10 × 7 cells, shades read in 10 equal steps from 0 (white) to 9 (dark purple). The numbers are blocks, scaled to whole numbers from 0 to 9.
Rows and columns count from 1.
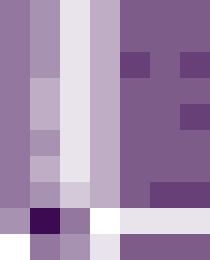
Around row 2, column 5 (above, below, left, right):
6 7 3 6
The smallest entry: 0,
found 2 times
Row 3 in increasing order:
1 3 4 5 6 7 7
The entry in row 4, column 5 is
6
